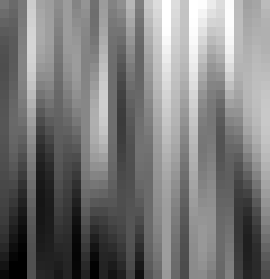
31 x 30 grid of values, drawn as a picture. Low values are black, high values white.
Slope: up to the top right. Average level on the scale: 50%. Ninth with the highest average: top right. Grain: streaks running down. Ninth with the lowest average: bottom left.
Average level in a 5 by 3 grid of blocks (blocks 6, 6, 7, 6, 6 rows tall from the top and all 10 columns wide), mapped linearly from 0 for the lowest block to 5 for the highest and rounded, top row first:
345 | 334 | 233 | 122 | 012
